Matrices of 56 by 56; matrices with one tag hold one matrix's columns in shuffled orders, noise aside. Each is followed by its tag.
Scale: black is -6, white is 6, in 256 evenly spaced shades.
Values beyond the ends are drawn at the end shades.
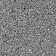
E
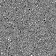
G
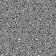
G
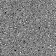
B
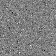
B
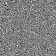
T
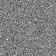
G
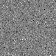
G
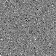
G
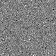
G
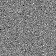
T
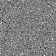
G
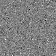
G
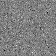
B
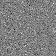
T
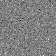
G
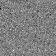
E
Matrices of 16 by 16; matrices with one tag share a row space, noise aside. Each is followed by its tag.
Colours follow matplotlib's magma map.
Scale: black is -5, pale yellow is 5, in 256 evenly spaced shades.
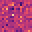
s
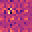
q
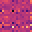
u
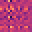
q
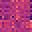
u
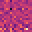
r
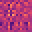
q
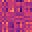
s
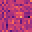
s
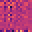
q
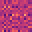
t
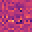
s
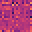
u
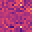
s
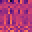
q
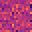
u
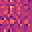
q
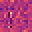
q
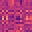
s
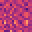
r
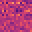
s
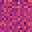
t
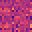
u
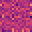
u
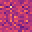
r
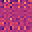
t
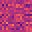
s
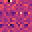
q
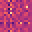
q
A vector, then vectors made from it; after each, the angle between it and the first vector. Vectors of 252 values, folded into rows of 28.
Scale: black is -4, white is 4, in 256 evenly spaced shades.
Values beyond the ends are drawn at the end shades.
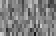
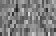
partly opposed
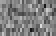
partly aligned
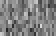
nearly parallel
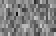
orthogonal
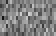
orthogonal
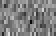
partly opposed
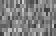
partly opposed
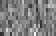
nearly opposite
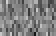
nearly parallel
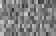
partly aligned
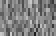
nearly parallel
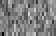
partly opposed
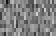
orthogonal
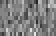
nearly opposite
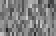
nearly parallel
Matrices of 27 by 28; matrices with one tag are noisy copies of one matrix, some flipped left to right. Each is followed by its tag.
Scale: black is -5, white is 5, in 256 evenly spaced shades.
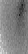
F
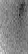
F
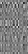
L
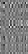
L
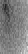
F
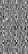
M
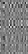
L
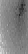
F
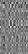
L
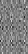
M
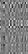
L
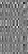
L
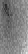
F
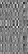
L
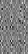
M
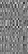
L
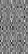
M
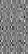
M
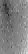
F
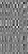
L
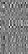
L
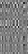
L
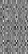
M
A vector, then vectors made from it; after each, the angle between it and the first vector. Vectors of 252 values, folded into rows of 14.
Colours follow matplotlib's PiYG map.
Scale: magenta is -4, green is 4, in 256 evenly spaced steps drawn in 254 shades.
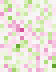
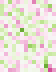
orthogonal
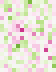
nearly parallel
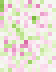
partly opposed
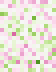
partly opposed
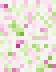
partly opposed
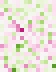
nearly parallel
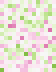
partly aligned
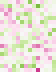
partly aligned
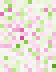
nearly parallel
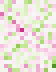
nearly parallel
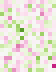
nearly opposite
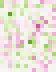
orthogonal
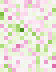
nearly opposite
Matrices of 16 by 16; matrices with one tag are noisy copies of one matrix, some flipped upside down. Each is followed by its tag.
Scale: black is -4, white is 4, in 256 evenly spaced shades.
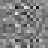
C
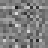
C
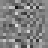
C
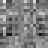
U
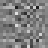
C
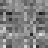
U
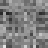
U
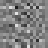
C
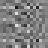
C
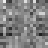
U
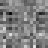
U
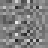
C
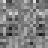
U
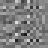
C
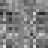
U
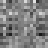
U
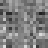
U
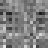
U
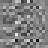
C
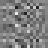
C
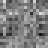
U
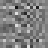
C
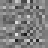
C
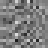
C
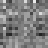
U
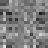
U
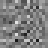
C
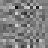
C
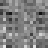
U
